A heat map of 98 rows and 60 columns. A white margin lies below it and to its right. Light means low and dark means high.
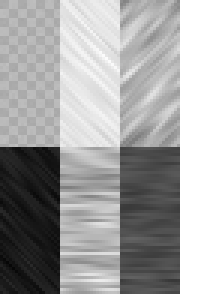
It is made of 2 by 3 panels. Panel 1,1: low, checkered, faint in contrast. Panel 1,2: very low, slanting down to the right, faint in contrast. Panel 1,3: low, slanting up to the right. Panel 2,1: very high, slanting down to the right, faint in contrast. Panel 2,2: low, streaked across. Panel 2,3: high, streaked across, faint in contrast.
